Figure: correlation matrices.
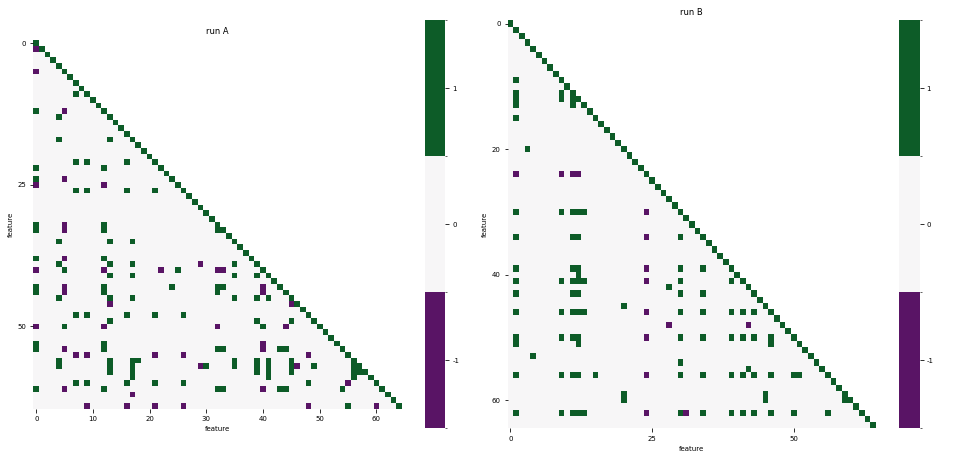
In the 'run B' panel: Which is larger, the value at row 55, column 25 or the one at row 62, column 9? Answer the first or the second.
the second
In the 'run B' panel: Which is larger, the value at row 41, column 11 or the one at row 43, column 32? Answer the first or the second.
the first
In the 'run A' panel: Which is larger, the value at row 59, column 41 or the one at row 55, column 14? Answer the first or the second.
the first
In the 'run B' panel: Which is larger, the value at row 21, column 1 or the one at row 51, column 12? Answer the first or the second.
the second
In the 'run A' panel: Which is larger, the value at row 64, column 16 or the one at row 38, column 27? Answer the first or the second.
the second
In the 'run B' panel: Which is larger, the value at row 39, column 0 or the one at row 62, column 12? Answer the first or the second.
the second
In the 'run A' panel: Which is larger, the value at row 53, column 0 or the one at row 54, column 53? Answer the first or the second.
the first
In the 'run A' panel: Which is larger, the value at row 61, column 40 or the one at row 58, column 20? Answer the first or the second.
the second
